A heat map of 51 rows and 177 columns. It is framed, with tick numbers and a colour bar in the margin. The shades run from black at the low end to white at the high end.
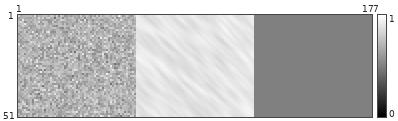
It is made of 1 by 3 panels. Panel 1,1: high, fine-grained. Panel 1,2: very high, slanting down to the right, faint in contrast. Panel 1,3: middling, flat.
